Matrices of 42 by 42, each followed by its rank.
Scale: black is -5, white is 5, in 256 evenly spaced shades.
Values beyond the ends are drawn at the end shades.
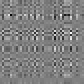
two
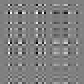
one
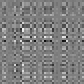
two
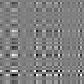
one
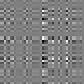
one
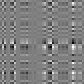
one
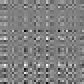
two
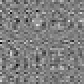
five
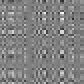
two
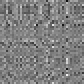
five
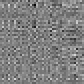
five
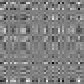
two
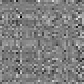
five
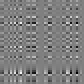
one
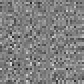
five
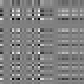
one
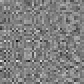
five
